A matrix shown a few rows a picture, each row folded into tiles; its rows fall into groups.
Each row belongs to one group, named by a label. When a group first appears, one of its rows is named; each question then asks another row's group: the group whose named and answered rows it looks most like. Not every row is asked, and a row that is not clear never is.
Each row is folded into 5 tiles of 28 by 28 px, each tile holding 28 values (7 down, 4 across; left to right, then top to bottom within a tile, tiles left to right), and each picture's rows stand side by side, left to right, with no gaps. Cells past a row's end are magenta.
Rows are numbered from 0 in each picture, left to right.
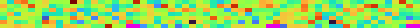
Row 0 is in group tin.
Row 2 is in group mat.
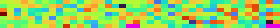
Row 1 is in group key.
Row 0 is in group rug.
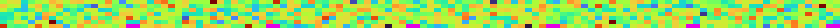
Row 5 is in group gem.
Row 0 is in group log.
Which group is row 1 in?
tin
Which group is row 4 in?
log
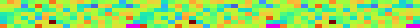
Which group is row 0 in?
log
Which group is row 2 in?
log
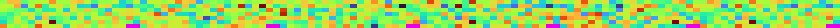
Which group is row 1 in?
gem
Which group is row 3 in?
log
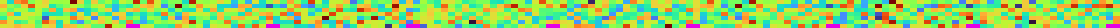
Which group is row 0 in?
tin
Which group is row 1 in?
log
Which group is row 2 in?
key
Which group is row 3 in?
mat
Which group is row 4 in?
tin
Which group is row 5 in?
log
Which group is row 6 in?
log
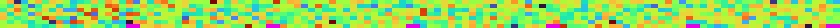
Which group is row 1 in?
tin
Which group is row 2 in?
log
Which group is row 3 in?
rug
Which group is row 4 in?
log
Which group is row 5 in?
key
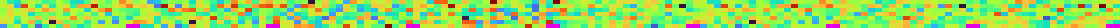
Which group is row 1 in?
mat
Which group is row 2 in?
tin
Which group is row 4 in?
rug
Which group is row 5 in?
mat
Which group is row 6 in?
rug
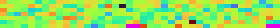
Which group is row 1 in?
log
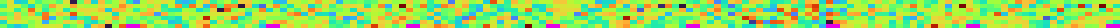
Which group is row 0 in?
key
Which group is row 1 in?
rug
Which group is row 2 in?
gem
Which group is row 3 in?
tin
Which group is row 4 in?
rug
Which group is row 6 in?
gem
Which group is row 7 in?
gem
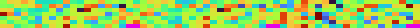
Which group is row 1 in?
rug
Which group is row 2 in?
mat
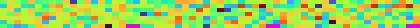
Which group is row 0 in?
key
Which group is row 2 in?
mat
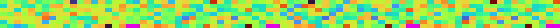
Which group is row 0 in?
key
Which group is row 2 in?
tin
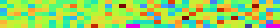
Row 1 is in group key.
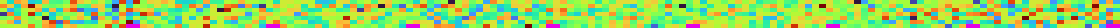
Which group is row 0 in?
tin
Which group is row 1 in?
rug
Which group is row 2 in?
rug
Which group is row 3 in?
tin
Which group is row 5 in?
gem
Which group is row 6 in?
key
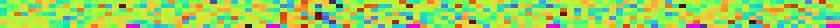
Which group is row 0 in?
gem
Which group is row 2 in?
mat
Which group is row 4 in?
rug
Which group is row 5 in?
mat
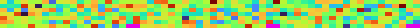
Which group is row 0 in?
mat
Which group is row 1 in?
tin
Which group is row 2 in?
gem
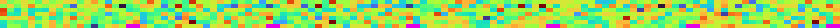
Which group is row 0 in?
rug
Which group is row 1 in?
log
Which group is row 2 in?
log
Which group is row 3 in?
gem
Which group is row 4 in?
rug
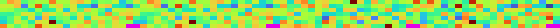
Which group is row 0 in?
log
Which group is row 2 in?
tin
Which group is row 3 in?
log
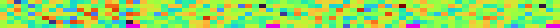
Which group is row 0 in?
key
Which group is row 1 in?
rug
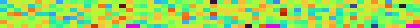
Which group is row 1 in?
key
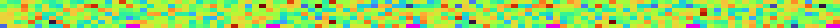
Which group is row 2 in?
log
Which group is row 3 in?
mat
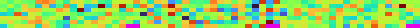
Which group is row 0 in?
gem
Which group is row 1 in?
tin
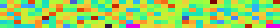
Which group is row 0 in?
key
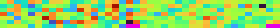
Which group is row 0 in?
key
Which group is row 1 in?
rug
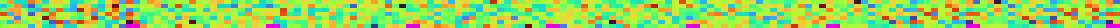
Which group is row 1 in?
log
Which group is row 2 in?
rug
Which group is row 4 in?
mat
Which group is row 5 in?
gem
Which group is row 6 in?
key
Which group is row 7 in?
key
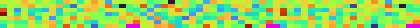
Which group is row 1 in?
tin
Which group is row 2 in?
rug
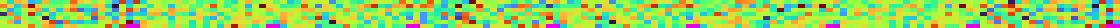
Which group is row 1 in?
gem
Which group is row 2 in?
mat
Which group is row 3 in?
log
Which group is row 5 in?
gem
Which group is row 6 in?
gem
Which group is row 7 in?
tin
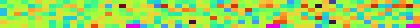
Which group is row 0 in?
gem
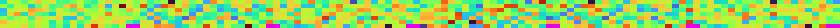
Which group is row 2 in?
key
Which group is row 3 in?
mat
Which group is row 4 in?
tin
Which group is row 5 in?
key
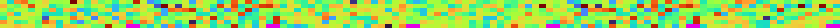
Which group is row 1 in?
mat
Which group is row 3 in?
gem
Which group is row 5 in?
gem
